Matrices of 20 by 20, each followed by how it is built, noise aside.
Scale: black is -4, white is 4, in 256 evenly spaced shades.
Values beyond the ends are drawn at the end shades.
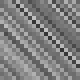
Toeplitz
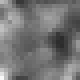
smooth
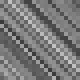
Toeplitz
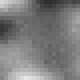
smooth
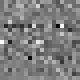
uneven rows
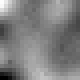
smooth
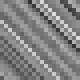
Toeplitz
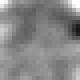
smooth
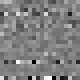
uneven rows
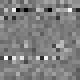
uneven rows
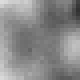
smooth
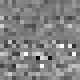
uneven rows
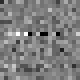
uneven rows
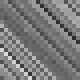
Toeplitz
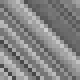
Toeplitz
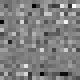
uneven rows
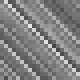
Toeplitz
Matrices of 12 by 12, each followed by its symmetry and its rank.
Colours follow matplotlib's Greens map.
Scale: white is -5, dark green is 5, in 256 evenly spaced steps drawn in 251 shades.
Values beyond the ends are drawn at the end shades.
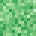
neither, full rank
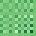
symmetric, rank one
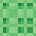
symmetric, rank one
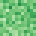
antisymmetric, full rank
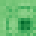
symmetric, rank two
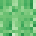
neither, rank two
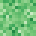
antisymmetric, full rank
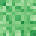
symmetric, rank two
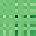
symmetric, rank one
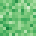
antisymmetric, full rank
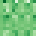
neither, rank two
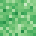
neither, full rank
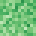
antisymmetric, full rank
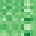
neither, rank two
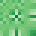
symmetric, rank two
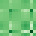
symmetric, rank one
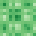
symmetric, rank two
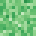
neither, full rank
